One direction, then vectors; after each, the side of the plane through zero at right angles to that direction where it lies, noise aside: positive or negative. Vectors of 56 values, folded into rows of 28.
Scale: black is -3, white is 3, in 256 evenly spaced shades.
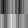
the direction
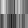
negative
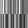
negative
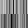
negative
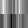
negative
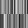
negative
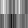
negative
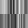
negative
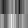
positive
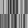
negative
